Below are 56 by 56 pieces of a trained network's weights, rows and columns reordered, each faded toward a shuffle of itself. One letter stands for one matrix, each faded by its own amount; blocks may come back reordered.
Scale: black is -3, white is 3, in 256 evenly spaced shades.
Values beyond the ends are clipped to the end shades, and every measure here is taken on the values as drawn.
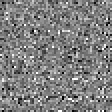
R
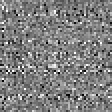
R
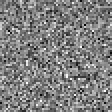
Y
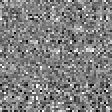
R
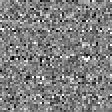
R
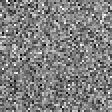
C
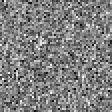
Y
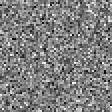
C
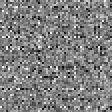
R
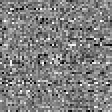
R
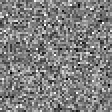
Y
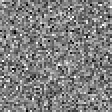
C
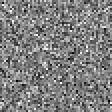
Y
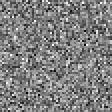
Y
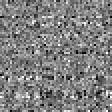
R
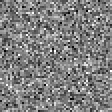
C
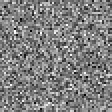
Y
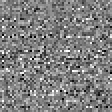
R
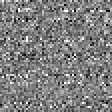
R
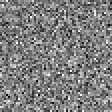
Y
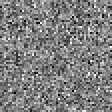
C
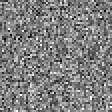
Y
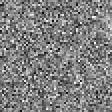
Y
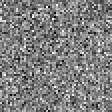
C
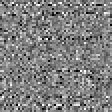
R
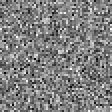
Y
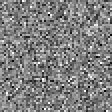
C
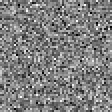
Y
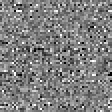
R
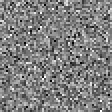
C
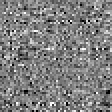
R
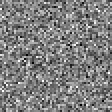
Y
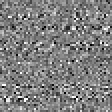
R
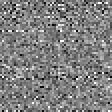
R
